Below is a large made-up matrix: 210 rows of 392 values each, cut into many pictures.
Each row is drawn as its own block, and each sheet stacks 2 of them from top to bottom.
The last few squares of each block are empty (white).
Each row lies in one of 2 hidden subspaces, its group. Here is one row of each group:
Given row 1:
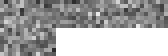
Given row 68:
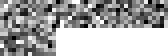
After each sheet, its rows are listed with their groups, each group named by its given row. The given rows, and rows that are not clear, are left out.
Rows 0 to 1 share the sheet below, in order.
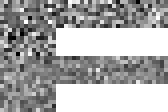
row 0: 1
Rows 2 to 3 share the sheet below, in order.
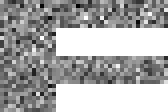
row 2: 68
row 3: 68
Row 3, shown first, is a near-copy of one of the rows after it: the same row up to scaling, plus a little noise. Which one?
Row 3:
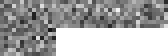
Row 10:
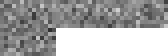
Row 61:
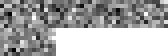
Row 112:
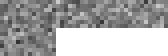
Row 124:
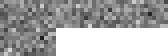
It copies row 10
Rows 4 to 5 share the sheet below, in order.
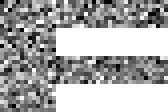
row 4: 1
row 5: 68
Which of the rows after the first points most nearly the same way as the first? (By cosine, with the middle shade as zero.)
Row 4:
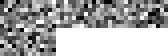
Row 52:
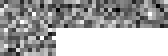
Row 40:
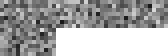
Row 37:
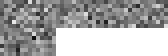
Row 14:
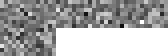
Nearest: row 37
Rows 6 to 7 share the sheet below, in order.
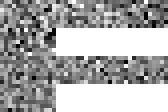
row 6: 68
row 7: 68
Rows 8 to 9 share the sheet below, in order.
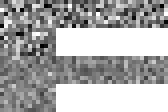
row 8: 1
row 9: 68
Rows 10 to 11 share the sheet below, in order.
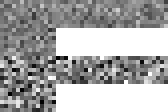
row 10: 68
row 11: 1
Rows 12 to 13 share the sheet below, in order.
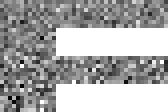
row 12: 68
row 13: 1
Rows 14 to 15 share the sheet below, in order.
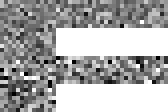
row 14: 1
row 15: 1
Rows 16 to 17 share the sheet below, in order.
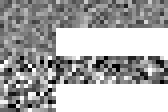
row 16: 68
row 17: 68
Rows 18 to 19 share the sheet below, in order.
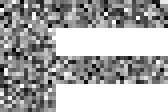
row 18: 68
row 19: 1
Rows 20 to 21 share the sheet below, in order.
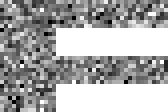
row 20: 1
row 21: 1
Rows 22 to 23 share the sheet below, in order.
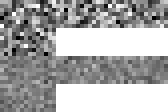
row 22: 68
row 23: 1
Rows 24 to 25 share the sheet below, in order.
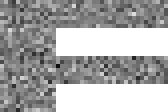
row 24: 1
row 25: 68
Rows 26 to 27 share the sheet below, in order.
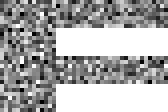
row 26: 1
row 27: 1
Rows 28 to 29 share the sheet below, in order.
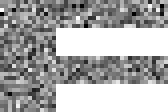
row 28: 1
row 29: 1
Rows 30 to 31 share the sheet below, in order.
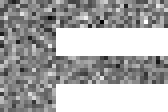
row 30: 68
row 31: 68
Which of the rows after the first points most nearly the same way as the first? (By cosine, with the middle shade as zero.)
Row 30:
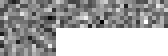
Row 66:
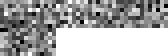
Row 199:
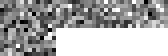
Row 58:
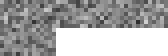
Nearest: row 58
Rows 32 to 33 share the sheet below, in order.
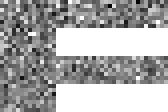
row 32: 1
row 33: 68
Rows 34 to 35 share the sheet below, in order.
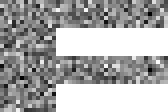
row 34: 68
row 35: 68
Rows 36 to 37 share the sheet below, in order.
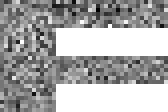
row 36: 68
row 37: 1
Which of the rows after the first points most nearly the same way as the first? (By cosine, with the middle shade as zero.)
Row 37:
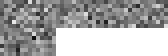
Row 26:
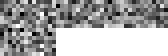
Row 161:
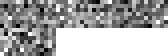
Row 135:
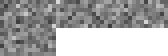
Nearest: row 161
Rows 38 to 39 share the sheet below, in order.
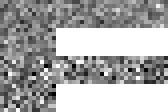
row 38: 68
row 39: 68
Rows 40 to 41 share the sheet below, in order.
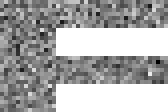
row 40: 1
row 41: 68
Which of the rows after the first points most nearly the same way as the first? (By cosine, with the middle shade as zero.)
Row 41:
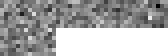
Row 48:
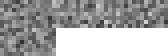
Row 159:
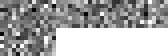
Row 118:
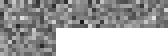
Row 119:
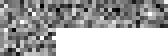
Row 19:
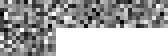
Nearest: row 119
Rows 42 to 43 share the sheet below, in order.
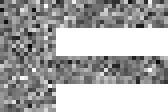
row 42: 1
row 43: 68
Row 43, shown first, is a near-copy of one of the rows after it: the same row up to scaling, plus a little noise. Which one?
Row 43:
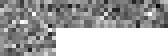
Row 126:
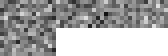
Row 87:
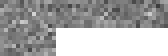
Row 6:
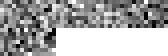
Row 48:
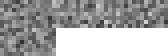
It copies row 87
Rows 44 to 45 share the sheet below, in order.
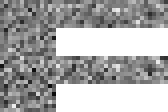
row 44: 68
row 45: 68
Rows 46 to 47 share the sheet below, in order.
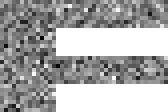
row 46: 68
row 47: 68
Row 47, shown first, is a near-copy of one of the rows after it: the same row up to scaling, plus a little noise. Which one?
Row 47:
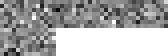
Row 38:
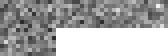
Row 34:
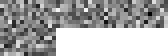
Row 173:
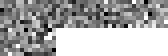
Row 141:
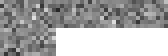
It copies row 141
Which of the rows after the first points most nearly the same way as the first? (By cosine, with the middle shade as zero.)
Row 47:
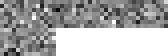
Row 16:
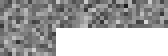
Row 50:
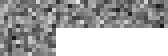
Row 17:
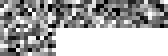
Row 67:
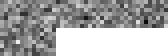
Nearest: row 17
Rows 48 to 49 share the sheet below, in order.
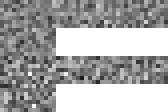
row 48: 68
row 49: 1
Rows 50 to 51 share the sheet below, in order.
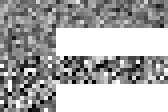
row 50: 68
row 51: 1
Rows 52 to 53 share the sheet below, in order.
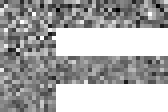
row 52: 68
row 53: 1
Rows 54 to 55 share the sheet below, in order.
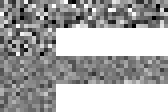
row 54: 1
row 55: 1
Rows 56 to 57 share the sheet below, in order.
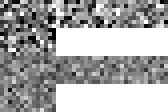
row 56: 68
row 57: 1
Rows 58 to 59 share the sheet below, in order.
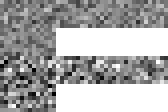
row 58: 68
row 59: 68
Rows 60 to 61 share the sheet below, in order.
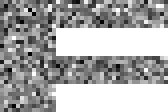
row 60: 68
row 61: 68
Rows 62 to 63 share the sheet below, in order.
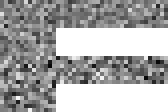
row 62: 1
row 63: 68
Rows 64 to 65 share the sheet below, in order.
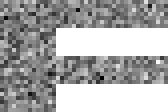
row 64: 1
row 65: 68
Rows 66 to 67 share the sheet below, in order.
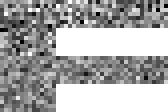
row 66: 1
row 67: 68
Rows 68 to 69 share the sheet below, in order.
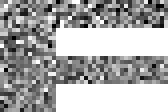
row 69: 1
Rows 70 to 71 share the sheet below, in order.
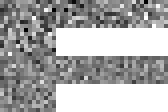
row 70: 68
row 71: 1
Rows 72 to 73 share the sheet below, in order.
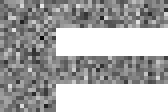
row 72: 68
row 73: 1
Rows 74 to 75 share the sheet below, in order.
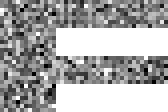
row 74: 1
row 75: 68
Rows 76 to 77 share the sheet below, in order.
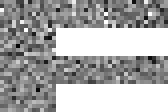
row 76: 68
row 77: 1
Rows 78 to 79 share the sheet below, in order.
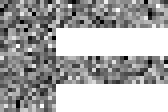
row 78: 68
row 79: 1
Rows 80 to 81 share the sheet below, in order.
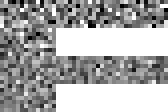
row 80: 1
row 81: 1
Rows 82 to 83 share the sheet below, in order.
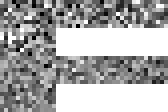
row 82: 1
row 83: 68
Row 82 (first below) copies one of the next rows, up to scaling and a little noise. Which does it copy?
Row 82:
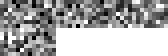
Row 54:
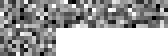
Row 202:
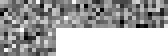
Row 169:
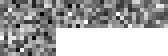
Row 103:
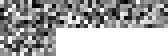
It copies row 169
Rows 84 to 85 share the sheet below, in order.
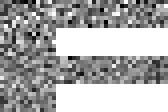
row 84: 1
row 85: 1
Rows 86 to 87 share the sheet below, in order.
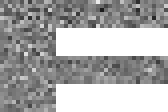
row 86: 1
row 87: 68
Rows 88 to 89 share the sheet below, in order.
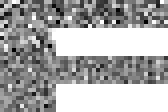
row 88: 68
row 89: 1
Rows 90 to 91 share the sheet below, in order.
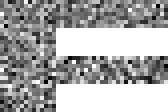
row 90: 1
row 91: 1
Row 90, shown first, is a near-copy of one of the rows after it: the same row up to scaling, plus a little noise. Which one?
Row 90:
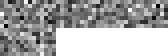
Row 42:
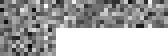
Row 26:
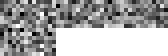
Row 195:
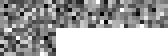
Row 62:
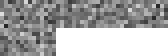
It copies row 62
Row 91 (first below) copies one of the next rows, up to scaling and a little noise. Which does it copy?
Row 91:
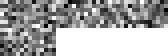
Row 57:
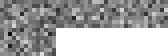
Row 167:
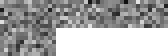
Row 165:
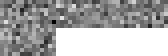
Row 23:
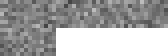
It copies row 23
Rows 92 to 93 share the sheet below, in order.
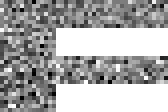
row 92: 1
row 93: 68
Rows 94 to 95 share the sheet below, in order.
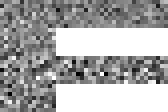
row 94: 68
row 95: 1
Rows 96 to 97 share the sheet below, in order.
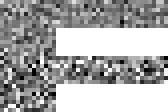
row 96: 1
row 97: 68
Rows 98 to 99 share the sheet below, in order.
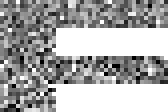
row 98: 1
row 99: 68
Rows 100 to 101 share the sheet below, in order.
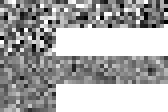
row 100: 68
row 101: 68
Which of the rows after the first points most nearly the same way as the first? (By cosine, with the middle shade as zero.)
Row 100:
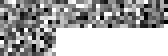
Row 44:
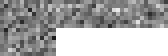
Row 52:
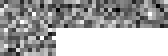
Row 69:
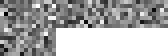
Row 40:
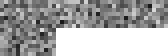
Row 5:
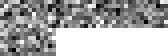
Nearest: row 44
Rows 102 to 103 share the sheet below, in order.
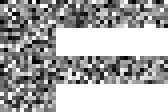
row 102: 1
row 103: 1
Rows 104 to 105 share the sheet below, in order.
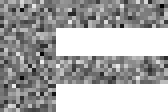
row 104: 1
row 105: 68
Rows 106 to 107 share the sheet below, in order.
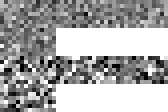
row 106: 1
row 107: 68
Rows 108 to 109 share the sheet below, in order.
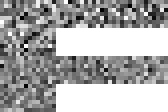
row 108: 1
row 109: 68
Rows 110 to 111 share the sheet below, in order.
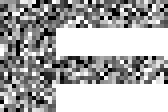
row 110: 1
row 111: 68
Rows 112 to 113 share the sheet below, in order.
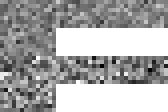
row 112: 68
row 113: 1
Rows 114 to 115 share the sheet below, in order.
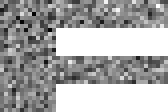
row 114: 68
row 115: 1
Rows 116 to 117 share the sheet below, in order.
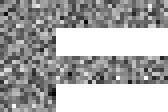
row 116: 1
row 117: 68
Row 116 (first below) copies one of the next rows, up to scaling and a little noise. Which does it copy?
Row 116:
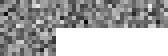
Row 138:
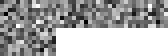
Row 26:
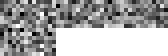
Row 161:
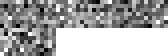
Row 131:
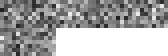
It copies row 138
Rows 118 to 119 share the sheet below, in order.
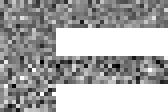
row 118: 1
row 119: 68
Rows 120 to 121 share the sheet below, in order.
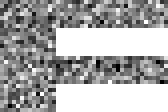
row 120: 68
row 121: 68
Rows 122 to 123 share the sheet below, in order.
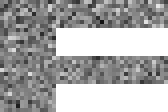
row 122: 68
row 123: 1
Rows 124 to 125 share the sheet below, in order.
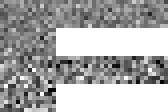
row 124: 68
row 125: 68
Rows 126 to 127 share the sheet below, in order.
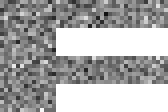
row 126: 68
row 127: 1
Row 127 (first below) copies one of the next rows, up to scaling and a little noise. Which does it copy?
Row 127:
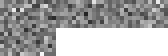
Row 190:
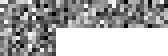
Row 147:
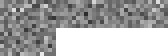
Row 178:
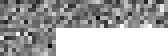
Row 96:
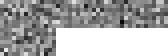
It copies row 147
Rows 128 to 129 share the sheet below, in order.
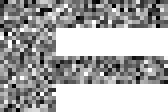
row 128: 1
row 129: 68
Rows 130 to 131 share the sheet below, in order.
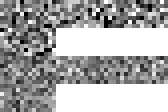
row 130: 1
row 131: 1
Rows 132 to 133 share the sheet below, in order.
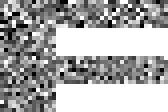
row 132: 1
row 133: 1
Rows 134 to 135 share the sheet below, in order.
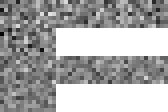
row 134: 1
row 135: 68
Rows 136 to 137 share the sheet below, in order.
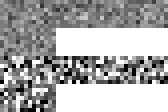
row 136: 68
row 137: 1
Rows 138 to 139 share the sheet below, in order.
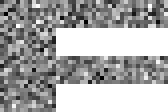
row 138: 1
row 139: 68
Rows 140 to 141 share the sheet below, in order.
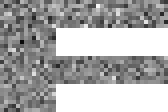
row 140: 68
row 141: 68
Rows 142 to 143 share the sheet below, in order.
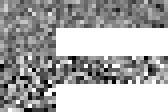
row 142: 68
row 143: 68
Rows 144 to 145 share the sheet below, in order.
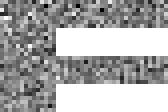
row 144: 1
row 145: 1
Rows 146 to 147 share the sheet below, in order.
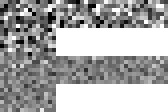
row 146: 68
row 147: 1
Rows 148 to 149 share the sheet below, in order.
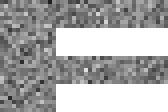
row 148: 1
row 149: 1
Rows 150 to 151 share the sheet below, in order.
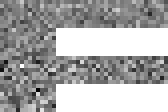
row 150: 68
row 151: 1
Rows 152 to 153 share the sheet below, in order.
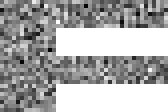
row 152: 1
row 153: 68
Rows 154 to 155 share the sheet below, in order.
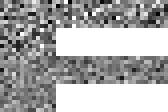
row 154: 1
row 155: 1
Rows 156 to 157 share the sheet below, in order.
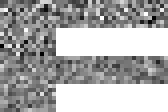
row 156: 1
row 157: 68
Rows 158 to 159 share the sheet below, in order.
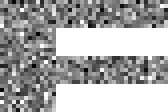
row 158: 1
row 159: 1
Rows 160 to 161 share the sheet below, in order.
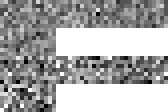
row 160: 1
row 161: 1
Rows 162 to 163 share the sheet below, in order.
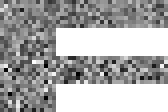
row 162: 1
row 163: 1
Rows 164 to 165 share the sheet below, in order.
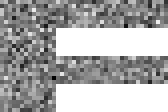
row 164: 1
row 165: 1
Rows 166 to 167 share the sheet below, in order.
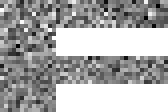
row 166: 68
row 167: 1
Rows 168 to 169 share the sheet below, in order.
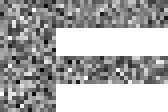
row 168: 1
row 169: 1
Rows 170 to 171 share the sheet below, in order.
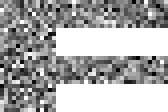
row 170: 68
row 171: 1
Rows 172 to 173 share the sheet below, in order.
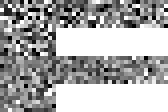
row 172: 1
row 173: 68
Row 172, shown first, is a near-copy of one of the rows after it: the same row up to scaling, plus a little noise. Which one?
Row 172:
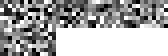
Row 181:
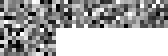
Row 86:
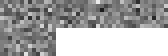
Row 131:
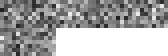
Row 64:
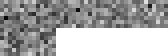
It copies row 86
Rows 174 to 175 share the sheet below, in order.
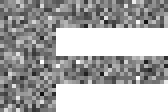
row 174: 68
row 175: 68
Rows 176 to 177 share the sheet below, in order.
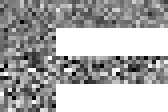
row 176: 68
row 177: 1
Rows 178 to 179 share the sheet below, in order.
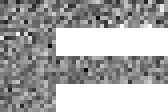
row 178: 1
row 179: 1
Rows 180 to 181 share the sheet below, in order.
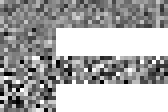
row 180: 1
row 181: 1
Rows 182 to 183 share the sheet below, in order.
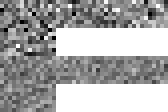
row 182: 68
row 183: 1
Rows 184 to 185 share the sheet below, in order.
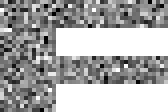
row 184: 1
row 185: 1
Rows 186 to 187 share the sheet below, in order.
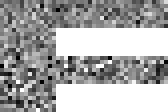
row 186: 68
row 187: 1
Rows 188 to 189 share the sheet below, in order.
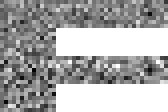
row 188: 68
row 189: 68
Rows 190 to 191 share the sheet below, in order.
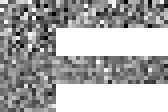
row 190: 1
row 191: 68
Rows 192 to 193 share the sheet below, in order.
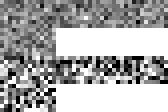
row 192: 68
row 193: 68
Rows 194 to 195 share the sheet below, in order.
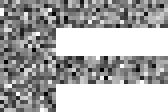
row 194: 1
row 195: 1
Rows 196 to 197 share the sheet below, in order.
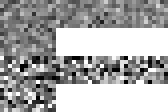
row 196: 68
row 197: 1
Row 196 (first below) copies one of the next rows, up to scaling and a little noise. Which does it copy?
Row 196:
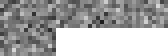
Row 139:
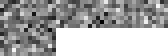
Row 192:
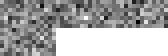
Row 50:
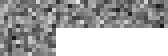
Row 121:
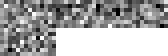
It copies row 139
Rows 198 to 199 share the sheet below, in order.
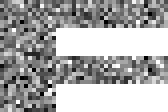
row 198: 68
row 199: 68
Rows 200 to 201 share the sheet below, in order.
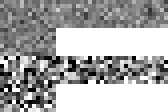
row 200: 68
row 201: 1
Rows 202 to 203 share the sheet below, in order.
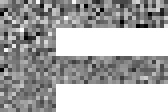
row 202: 1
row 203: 1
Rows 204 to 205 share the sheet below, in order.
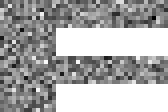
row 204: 1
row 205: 1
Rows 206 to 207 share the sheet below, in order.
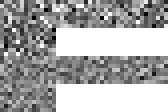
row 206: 68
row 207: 1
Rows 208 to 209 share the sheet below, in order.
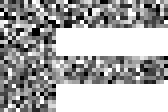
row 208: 1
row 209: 68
